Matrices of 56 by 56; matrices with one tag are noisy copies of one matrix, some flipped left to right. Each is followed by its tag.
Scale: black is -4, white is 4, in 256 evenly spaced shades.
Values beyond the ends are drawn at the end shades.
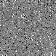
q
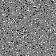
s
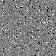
s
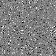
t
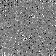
q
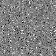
t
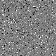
s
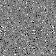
t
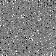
q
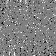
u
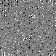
q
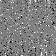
u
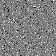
s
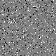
s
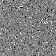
s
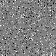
q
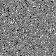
s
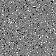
s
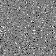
t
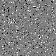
s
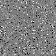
t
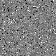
s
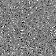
t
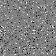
t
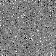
q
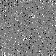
q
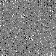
q
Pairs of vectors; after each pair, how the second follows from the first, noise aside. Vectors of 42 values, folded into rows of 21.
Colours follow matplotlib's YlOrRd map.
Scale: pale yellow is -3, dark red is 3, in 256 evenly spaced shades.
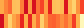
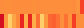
partly zeroed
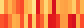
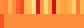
partly zeroed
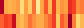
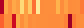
partly zeroed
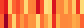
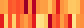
shuffled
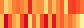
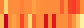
partly zeroed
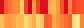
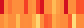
partly zeroed
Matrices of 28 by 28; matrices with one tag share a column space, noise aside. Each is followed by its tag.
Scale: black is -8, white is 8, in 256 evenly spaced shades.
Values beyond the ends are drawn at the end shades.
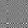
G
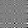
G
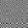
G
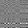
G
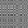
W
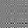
G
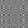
W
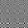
G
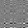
G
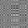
W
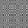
W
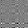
G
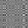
W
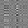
W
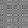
W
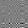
G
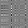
W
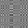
W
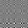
G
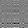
G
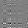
G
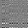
G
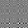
G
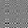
G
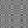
W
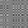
W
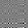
G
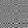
G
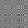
W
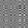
W
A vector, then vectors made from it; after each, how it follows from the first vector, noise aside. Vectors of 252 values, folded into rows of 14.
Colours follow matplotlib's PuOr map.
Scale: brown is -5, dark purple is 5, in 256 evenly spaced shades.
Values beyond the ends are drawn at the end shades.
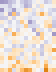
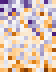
scaled up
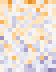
reversed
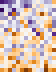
scaled up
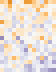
reversed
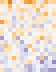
reversed
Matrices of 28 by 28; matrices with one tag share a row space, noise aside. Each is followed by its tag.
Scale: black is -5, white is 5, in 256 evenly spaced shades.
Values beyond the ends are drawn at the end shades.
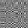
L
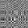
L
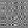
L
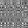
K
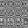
K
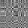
L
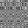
K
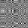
L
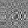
L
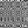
K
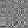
L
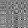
L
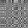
L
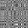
L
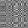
L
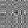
L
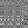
K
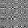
L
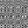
K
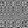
K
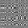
L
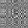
L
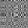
L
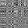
L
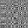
L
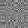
L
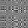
L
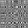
L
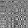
L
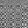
K
